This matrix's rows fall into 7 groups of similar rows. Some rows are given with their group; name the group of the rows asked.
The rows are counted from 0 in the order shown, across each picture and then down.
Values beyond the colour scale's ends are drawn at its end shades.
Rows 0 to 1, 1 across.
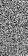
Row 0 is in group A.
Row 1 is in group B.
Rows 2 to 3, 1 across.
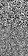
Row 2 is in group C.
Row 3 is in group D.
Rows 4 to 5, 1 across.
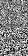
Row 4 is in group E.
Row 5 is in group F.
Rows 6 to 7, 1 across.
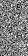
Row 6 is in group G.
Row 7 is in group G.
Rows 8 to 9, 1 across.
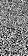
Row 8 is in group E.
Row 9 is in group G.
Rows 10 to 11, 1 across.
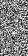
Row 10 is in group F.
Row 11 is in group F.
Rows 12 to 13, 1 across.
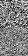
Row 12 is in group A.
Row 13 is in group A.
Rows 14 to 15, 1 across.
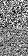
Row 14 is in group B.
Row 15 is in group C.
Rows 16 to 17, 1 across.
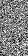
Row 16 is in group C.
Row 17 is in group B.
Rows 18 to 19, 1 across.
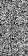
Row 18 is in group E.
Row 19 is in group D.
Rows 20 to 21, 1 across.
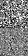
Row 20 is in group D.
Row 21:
D
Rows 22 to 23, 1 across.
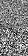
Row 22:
E
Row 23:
E
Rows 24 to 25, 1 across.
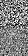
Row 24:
A
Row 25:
F
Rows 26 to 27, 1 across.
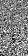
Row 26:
G
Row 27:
B
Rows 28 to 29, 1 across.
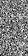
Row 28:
D
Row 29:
D
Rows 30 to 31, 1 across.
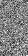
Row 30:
C
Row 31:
B
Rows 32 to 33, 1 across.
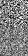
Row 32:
C
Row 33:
D
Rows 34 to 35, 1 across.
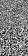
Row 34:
G
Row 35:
D
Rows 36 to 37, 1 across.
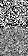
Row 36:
A
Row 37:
A
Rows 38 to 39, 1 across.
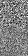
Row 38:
C
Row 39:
E
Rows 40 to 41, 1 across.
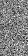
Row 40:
B
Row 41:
A
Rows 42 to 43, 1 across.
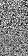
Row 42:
F
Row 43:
C
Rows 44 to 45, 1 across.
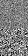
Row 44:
G
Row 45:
G
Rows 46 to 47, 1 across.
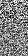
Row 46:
C
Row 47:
C
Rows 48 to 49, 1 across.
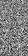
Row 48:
E
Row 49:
D
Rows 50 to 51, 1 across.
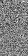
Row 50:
A
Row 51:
C
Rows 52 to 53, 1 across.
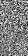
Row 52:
A
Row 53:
G
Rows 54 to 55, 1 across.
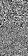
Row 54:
E
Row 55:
G
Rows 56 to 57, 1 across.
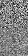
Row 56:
C
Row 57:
B
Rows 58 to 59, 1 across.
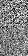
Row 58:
C
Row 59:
B
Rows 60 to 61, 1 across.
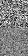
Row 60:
E
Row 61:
F
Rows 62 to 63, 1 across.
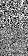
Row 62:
D
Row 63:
G
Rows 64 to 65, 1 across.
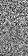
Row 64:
A
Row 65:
D
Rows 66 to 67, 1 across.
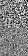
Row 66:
C
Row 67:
C
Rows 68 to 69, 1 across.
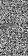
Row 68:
E
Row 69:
E
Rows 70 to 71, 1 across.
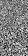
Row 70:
E
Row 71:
G
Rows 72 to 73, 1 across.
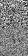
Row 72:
F
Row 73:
B
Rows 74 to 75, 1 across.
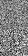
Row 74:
E
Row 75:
B
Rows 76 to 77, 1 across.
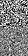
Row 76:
F
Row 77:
G
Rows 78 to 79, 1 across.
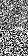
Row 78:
G
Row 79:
C
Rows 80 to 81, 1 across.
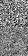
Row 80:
A
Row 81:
G
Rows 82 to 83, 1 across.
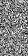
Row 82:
A
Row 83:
F
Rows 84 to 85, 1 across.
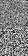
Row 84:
A
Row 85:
C
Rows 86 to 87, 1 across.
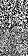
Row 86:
G
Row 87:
E
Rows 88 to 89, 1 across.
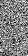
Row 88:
A
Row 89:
B
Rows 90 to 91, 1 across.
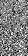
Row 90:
B
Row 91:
G
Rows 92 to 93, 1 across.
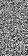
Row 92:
C
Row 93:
A
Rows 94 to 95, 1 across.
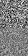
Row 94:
D
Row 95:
F
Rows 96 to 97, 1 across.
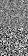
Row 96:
D
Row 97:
G
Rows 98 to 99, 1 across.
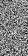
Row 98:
A
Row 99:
F
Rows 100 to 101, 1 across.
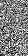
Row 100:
F
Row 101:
A
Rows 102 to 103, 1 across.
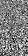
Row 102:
E
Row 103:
D
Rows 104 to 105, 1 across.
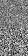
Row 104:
G
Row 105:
G
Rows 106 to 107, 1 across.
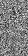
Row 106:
B
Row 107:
F
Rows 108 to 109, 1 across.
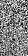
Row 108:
F
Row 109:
B
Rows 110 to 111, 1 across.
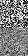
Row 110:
D
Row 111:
A
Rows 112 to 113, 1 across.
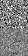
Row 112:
G
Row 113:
G
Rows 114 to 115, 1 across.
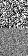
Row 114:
B
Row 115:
B
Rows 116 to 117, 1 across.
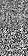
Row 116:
D
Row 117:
G
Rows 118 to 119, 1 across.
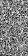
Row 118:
E
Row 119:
D
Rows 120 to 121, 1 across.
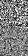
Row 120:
E
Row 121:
D
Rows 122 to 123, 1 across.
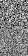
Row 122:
G
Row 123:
E
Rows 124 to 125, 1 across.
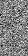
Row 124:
B
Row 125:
C
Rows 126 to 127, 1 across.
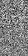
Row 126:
D
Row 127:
C
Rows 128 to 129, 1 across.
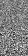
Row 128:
D
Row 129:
A
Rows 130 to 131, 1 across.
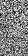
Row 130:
B
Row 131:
F
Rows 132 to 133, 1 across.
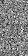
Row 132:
A
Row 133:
D
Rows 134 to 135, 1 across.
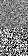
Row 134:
A
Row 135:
E
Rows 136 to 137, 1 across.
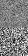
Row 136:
G
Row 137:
B
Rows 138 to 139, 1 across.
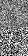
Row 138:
E
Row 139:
G
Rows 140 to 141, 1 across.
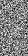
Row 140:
C
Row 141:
F
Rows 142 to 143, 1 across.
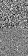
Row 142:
G
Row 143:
A
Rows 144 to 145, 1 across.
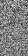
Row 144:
F
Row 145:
F
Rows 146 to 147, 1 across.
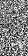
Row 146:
B
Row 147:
D
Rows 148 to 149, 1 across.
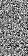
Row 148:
C
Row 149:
C
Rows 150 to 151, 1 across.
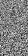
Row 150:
B
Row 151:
F
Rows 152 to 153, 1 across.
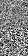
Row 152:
F
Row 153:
C
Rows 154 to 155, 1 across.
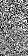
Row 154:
G
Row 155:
A
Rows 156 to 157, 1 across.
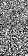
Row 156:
B
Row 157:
D
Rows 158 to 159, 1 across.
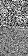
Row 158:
E
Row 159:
A
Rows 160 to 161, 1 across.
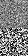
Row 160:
A
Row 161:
E
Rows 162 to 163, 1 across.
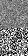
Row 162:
E
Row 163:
G
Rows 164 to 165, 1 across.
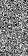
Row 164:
G
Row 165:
E
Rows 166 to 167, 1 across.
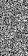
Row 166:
G
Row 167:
G
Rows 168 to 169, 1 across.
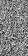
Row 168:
E
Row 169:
D
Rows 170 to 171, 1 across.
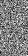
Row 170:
A
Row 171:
E
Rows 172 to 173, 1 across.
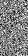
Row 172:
B
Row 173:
B
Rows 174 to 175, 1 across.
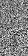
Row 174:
D
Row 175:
C
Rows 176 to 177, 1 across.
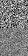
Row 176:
G
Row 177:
G
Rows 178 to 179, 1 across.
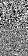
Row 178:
B
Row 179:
C
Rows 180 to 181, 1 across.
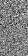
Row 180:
B
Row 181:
B
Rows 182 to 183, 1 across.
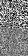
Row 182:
E
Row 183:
E
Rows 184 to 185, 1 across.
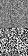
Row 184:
D
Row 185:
E
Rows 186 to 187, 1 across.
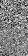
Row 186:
G
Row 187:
B
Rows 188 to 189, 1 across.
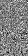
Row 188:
C
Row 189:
F
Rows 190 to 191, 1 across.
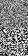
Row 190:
F
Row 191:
B
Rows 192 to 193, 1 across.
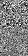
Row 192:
F
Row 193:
E
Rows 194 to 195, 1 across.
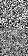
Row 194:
B
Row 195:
F
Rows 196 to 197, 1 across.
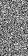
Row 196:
E
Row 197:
G
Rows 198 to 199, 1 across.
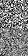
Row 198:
G
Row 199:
D
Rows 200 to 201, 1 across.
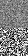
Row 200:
D
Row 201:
B
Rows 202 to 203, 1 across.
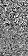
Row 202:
A
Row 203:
D
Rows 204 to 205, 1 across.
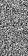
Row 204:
F
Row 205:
G
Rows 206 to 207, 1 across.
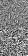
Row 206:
A
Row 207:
B
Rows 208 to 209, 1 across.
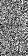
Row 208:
E
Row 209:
A
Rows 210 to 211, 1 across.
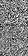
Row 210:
A
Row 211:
D
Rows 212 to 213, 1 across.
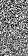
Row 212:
G
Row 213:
F
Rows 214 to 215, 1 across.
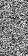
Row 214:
C
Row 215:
B
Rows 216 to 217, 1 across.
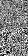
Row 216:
E
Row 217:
F
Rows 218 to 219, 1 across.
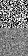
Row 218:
G
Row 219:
D
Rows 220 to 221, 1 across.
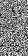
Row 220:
B
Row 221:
C
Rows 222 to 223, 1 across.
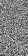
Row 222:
F
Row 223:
A
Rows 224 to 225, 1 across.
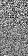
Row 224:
C
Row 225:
F
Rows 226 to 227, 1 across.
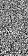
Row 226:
D
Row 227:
F
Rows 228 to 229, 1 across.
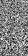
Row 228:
A
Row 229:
D
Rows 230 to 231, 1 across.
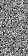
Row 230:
D
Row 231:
F
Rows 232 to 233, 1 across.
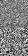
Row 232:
A
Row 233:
F
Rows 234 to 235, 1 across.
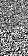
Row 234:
G
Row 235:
F
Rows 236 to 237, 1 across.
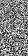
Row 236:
C
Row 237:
F
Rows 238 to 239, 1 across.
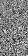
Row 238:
B
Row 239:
B
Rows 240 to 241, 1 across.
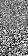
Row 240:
B
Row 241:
B
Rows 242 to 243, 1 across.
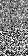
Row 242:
D
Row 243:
A
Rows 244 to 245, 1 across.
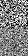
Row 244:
A
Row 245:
C
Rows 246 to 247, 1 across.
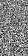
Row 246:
F
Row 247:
C
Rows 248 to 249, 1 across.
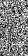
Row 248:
B
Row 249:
D
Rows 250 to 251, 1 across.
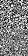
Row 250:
G
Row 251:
F
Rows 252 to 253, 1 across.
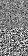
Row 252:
D
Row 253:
C
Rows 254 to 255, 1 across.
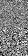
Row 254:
C
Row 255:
B
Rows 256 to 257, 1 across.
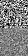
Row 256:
F
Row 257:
A
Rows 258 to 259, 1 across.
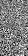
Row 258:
E
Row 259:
G
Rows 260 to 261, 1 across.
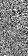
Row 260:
B
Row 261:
F
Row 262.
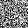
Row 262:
A
